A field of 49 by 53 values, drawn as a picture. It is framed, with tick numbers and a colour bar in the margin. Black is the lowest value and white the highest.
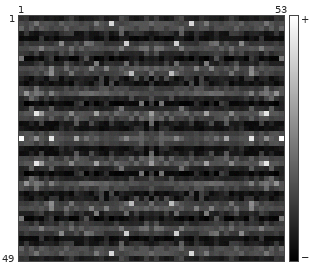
There is no seam. Stripes running across repeat 11 times from top to bottom. Its left and right halves mirror each other, and so do its top and bottom. Most values sit low, with a long tail of high ones. Overall the values sit about 20% of the way up the scale. No overall slope runs across the table.
